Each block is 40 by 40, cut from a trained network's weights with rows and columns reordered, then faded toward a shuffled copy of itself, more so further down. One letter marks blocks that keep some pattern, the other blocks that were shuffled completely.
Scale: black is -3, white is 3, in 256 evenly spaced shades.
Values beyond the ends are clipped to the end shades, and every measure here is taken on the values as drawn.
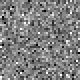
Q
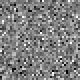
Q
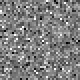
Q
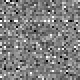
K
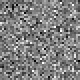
Q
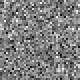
Q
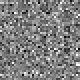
K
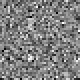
K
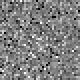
Q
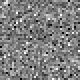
Q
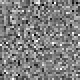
K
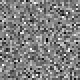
Q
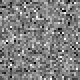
Q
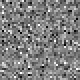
K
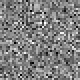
K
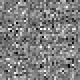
K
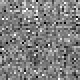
K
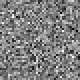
K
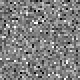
Q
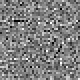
K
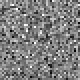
Q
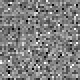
K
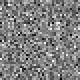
K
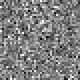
Q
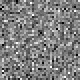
K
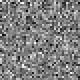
K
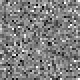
Q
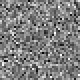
Q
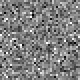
Q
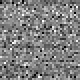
K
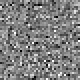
K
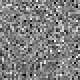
K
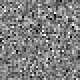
Q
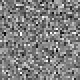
K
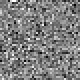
K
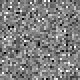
Q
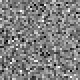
Q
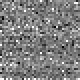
K
